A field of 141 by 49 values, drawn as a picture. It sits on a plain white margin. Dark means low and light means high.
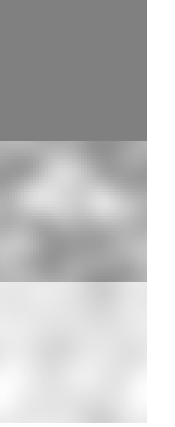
The table splits into 3 rows of 1 panel. Panel 1,1: middling, flat. Panel 2,1: high, smooth. Panel 3,1: very high, smooth, faint in contrast.
